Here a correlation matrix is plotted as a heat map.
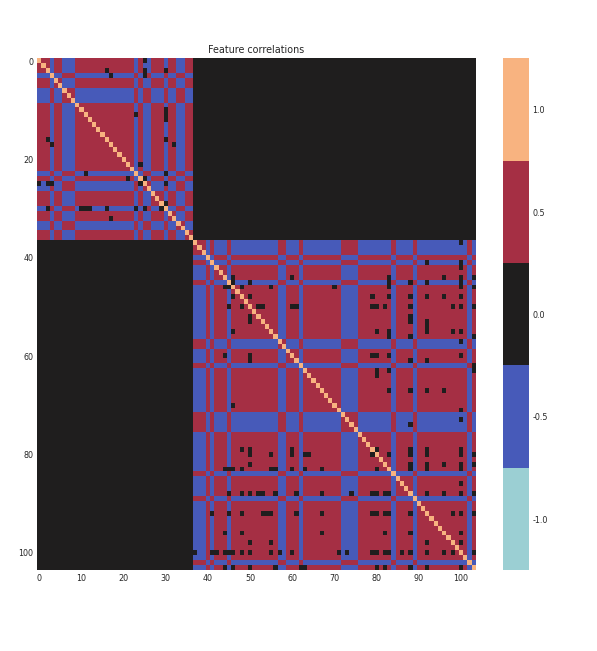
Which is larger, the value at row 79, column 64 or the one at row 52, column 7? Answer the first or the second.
the first
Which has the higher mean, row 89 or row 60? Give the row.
60
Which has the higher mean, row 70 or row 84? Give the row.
70
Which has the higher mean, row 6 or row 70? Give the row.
70
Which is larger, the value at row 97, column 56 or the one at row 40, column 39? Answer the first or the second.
the first
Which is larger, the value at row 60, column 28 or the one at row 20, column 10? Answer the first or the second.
the second
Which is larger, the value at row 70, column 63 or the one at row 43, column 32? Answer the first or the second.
the first
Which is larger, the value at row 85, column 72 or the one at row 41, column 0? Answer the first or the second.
the second
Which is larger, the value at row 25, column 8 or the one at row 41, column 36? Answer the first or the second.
the first
